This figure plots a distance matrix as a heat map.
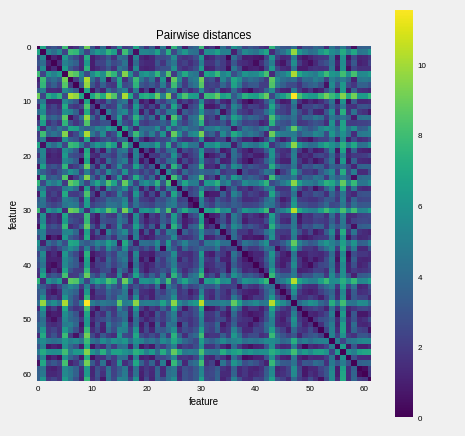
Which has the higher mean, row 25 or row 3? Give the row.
25
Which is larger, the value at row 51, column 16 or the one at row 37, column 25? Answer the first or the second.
the first
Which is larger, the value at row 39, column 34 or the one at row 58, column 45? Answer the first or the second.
the second
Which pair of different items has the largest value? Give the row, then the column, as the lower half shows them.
47, 9
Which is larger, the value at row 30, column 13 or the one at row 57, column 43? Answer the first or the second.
the first
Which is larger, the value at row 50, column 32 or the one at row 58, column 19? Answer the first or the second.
the second
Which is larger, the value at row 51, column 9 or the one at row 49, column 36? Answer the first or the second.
the first
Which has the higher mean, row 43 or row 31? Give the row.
43
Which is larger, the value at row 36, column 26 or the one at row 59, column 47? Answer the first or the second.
the second
